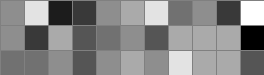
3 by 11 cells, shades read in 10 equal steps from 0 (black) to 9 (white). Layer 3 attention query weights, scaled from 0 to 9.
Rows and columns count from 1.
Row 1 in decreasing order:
9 8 8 6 5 5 5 4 2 2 1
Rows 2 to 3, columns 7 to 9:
3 6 6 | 5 8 6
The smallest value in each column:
4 2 1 2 4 5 3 4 5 2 0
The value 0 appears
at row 2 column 11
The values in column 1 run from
4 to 5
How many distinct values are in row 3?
5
